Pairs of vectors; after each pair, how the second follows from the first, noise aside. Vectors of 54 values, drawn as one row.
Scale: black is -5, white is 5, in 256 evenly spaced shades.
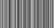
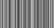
copied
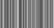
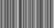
copied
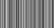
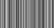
copied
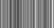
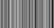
negated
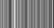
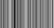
negated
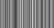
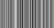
negated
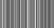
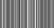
copied
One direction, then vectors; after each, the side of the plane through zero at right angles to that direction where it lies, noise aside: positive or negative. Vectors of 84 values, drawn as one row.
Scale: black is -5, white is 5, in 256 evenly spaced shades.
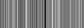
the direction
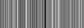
positive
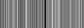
positive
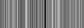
positive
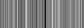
positive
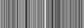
negative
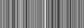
negative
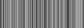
positive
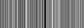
positive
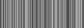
positive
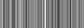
negative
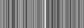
negative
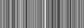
negative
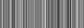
negative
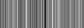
positive
